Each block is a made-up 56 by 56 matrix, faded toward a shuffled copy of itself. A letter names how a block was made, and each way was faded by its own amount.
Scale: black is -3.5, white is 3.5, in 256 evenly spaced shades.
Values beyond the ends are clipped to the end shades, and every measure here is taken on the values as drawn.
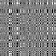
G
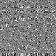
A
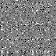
A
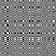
G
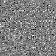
A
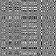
G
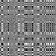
G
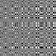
G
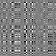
G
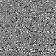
A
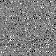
A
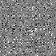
A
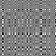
G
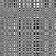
G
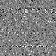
A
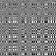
G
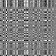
G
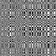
G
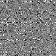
A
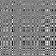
G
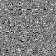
A
